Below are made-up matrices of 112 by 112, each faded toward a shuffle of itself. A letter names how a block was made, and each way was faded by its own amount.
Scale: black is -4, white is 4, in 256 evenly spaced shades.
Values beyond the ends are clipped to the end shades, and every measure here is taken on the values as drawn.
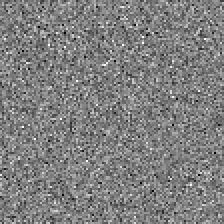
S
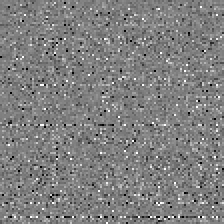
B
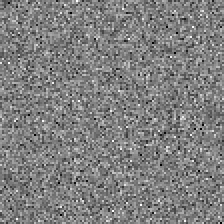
S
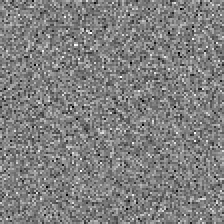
S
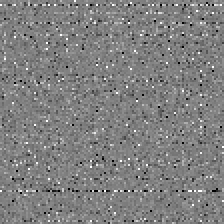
B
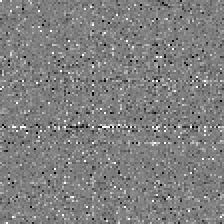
B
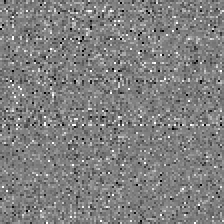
B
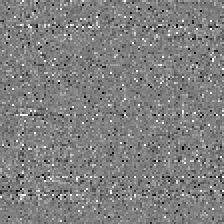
B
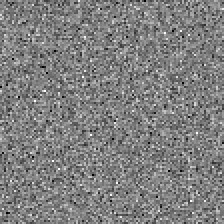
S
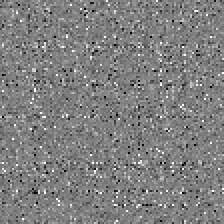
B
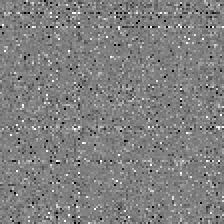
B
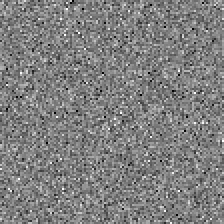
S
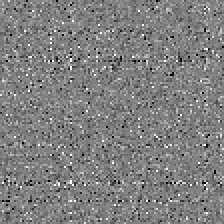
B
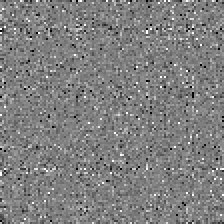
B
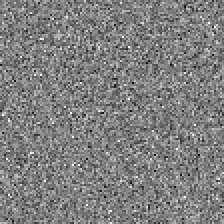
S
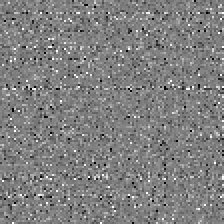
B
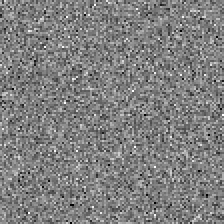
S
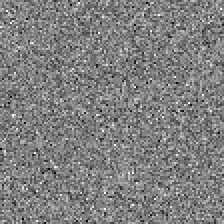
S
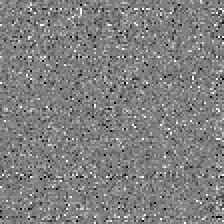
B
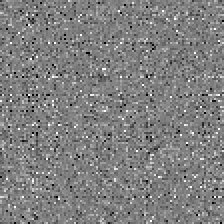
B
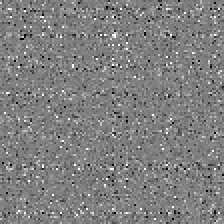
B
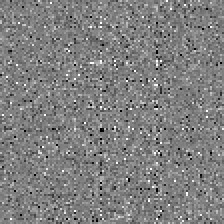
B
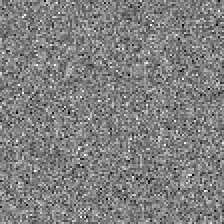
S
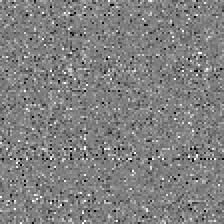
B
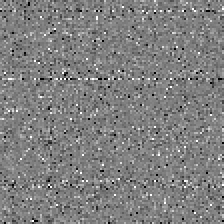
B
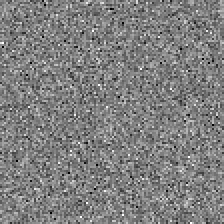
S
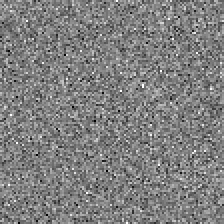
S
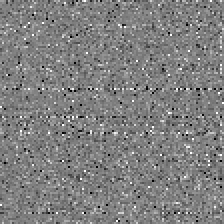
B
